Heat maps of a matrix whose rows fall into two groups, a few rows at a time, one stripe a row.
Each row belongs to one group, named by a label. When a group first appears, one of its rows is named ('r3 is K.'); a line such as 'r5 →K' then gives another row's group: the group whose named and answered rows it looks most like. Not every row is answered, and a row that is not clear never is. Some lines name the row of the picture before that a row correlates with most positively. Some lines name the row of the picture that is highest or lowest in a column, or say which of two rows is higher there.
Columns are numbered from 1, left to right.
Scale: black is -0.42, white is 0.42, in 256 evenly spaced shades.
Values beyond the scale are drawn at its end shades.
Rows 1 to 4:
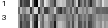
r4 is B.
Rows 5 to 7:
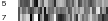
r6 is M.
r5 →B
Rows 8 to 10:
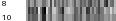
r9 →B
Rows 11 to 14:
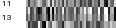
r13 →M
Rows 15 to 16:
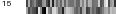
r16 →B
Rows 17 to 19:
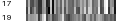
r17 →M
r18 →M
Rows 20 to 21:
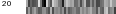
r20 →B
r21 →M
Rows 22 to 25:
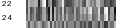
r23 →M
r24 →M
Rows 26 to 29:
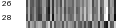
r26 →M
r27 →M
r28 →M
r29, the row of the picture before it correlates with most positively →25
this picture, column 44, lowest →29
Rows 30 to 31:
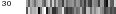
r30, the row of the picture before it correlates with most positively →29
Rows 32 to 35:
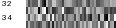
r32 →B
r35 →M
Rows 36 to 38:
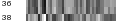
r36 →B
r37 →B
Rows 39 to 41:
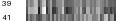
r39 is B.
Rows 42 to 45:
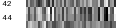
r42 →M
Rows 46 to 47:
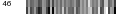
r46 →M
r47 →M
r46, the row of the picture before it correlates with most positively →42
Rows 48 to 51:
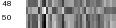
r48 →B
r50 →B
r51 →B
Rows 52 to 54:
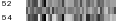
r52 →B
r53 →M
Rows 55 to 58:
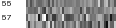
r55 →M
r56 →B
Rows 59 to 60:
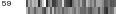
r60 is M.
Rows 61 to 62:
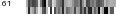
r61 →B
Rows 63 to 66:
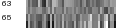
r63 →B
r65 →M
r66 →M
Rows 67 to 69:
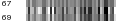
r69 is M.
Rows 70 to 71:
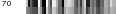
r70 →B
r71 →B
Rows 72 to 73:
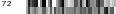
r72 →B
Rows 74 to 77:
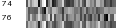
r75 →B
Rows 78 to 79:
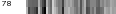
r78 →B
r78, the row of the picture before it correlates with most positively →75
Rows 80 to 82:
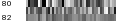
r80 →B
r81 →M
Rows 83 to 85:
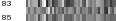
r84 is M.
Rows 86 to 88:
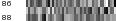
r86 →M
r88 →B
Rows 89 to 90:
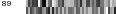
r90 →M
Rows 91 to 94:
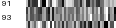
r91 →B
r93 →M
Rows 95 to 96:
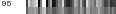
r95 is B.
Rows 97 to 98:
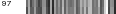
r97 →M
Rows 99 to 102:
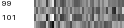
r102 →B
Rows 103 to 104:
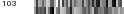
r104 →B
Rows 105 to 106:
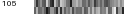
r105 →B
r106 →M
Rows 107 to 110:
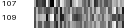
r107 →B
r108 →M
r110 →M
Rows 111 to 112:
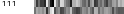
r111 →B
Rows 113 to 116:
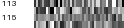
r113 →M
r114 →B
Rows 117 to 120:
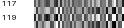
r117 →M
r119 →M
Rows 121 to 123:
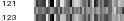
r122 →M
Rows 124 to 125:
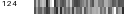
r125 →M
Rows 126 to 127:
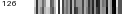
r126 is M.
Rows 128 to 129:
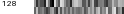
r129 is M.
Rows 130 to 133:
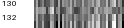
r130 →M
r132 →M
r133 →M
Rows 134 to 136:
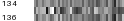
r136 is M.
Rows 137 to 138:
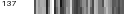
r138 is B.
